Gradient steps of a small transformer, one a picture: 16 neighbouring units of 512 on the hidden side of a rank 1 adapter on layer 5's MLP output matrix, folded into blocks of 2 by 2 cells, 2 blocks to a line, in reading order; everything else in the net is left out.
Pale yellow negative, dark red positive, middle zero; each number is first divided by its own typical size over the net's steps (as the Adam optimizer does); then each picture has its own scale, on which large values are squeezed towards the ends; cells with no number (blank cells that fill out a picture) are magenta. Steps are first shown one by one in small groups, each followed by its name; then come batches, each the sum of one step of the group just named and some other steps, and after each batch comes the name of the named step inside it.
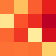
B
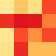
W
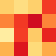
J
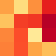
B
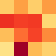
W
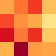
J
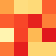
J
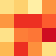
W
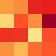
B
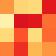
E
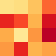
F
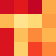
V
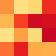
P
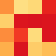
E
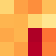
E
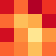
V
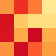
E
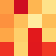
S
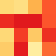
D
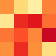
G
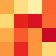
G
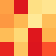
S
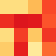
D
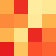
S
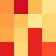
S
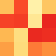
S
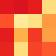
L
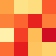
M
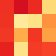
L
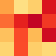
M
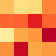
M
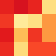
L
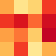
M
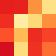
L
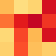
M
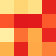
M
